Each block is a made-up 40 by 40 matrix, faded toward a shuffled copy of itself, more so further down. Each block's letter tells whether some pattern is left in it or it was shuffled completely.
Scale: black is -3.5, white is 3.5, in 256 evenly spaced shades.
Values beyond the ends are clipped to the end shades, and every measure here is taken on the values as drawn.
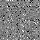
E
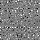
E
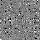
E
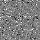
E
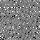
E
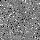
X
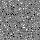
X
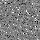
X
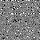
E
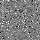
E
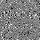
E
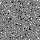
X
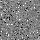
X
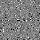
E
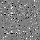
E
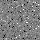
X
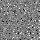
E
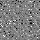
E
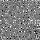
E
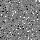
X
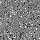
E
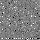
E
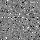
E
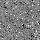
X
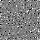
E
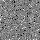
X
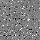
E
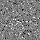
E
